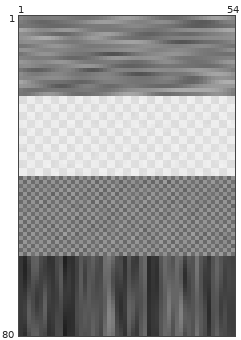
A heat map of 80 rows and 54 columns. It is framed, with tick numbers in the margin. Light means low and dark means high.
The table splits into 4 rows of 1 panel. Panel 1,1: middling, streaked across. Panel 2,1: very low, checkered, faint in contrast. Panel 3,1: middling, checkered. Panel 4,1: high, streaked downward.
